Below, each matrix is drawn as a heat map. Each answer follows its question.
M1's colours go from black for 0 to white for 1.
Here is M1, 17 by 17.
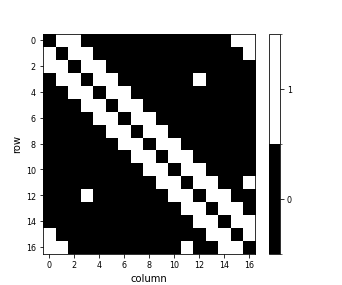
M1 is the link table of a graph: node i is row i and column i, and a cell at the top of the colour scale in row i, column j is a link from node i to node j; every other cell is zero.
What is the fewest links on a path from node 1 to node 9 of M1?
3
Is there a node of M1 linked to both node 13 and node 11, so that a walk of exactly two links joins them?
yes
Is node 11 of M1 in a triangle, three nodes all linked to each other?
yes
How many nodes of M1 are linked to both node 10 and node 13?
2
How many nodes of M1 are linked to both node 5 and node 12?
1
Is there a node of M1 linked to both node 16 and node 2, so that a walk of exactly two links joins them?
yes
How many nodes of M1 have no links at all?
0
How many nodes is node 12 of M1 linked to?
5
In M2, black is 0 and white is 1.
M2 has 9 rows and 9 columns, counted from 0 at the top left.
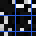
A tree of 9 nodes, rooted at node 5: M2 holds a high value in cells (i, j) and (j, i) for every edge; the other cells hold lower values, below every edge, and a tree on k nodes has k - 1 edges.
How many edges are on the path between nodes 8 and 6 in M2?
5
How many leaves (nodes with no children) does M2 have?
5
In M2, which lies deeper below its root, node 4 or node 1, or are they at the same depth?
node 4
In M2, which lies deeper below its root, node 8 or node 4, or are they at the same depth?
the same depth
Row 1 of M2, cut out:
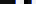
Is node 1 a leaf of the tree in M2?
no
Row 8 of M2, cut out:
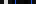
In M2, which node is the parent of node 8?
1
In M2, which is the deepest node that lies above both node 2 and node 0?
7
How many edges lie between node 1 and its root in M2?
1
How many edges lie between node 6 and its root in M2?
3
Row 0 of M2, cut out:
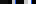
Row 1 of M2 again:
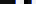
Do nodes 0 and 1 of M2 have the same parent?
no
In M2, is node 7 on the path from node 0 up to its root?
yes
